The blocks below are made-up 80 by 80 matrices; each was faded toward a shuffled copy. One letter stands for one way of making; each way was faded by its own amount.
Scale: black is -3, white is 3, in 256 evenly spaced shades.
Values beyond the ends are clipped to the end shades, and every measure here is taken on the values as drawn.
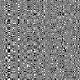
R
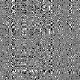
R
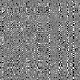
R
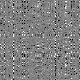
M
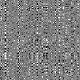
R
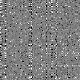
M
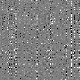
M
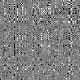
M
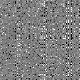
M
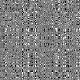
R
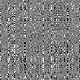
R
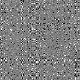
M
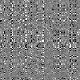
R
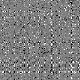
M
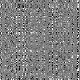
R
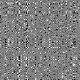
M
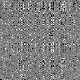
M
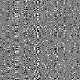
M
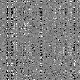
M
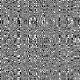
R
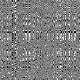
R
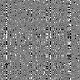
R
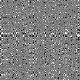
M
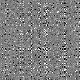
M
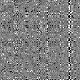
R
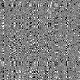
M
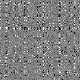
M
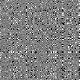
M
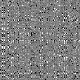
M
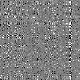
M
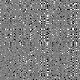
M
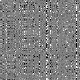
R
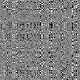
R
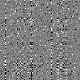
M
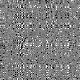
M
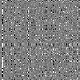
R
